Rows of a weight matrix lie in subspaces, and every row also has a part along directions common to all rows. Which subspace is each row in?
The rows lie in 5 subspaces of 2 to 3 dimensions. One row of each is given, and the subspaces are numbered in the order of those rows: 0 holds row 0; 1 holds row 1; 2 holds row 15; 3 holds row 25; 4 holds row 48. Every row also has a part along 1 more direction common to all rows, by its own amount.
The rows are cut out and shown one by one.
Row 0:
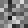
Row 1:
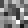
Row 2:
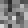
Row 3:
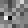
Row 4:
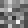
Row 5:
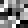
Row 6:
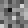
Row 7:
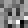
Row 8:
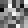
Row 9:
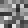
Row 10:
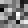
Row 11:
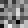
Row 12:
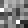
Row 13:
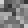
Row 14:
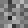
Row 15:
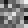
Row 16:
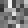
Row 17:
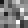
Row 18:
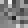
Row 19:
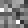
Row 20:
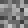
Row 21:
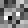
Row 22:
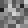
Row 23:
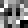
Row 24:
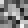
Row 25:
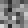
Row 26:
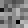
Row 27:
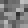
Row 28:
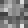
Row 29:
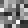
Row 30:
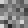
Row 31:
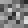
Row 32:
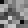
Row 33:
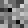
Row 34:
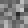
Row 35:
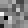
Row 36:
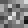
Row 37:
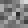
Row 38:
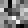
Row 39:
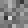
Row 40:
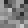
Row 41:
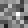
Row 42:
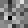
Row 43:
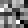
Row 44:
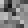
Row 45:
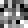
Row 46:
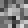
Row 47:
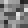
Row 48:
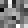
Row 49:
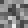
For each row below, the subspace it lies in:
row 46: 1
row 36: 2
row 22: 4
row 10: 2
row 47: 2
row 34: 2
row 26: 3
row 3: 0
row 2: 3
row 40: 3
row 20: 1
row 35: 0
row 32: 1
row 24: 1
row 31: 2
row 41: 2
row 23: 4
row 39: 0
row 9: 0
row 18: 4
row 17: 1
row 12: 3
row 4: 3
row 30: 1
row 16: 4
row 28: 4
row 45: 1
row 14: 0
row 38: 4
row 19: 3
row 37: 2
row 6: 3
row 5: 1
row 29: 0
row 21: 0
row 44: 4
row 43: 3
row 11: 1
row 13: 4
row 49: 1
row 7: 4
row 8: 4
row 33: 3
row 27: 2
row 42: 0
